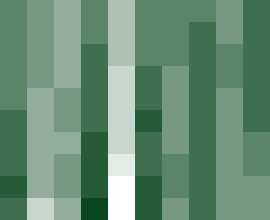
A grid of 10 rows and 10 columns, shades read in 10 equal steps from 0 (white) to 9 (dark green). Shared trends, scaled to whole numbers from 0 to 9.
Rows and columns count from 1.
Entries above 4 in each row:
8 8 8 8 8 8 7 8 8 7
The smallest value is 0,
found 2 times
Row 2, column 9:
5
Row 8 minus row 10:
0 2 1 -1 1 -1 1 0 0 1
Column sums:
66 42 44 73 18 70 55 69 52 64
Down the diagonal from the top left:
6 5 4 7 2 8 5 7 5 5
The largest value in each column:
8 5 5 9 3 8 6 7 6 7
